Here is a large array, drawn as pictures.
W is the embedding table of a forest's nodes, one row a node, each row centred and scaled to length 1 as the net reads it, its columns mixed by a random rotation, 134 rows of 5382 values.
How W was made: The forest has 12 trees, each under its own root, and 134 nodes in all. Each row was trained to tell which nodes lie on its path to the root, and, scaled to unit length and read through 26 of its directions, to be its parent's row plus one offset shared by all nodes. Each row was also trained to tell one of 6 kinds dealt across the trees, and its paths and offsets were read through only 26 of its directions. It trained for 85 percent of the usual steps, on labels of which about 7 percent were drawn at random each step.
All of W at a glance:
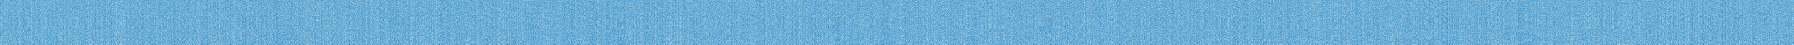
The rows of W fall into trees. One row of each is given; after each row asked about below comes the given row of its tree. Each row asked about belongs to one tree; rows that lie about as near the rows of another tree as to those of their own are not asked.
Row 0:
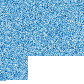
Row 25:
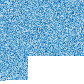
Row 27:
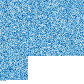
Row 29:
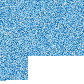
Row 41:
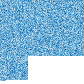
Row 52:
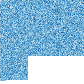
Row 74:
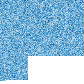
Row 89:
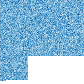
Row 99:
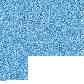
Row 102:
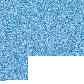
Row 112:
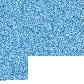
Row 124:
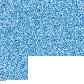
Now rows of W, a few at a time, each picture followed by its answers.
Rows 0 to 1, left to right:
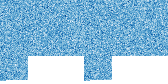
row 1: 0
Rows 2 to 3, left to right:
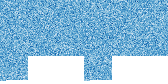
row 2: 25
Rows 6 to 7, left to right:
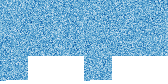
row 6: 25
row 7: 99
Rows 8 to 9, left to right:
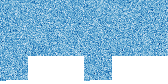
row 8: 102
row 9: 102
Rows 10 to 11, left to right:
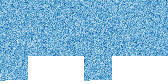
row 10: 25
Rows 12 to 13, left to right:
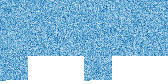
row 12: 89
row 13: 41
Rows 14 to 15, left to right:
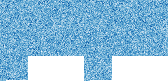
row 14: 52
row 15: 25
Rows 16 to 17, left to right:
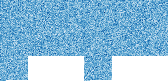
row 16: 41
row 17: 29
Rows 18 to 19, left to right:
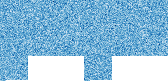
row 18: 41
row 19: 102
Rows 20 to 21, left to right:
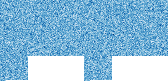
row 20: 89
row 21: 0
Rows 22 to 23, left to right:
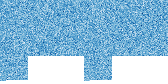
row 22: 25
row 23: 25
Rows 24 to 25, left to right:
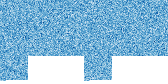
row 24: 27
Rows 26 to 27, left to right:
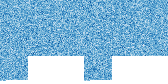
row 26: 112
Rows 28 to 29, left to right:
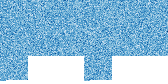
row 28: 41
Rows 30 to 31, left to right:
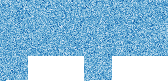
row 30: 124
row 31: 25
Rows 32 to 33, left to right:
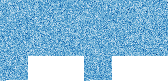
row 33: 74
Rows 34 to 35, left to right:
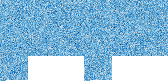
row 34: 124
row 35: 52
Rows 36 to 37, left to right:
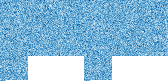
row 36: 89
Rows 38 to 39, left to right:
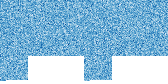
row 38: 41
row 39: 41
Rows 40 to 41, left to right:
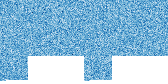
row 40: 74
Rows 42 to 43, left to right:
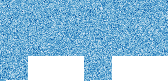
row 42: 52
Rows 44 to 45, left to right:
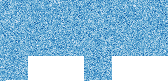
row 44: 52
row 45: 89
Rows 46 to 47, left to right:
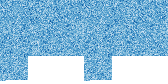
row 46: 25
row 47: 25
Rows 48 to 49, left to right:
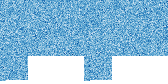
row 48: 74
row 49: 29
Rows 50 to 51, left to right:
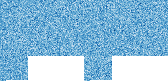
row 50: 89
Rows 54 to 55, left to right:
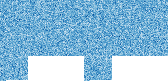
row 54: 112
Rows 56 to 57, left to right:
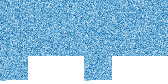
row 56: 41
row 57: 52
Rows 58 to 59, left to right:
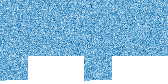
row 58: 27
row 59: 52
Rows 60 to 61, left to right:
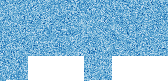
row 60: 99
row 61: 25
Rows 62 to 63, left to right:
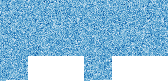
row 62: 52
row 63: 124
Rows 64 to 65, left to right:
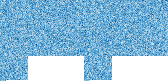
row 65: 27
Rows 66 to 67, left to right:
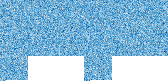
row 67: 102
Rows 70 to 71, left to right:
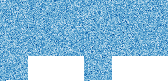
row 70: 27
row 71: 0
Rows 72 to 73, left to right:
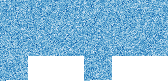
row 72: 27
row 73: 52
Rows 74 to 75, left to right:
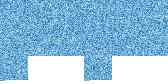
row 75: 27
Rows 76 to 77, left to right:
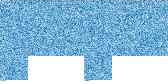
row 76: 27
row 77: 52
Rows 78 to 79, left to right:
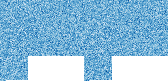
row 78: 41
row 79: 89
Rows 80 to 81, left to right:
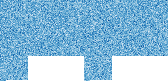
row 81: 41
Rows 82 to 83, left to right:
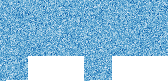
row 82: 124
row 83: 52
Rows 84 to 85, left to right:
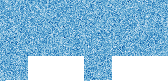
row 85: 52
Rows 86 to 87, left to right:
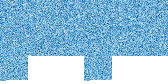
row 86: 41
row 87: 112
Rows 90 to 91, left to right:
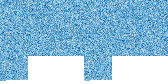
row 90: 0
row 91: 41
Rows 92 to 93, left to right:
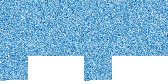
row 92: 29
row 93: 0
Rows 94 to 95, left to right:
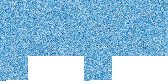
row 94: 124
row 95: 99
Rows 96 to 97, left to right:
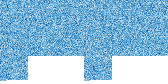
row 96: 52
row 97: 27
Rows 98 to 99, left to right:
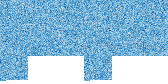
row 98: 102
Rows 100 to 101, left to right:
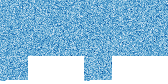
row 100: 41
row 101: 112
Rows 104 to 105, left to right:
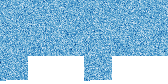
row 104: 102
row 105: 102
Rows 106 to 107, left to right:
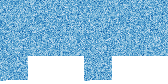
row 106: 89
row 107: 89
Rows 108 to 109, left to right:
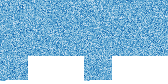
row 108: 41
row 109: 27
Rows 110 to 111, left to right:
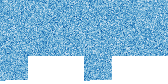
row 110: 25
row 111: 0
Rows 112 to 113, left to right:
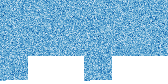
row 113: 102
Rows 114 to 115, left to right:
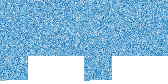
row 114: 27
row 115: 74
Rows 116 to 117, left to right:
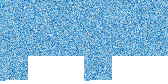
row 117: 52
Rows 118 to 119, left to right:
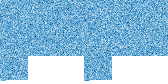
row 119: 89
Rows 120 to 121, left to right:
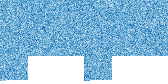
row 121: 0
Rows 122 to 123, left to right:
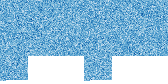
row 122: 27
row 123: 25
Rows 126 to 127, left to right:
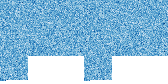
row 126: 102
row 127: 102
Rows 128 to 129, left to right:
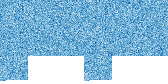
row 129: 25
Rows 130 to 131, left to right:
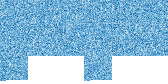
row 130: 0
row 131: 27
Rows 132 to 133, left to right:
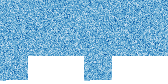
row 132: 27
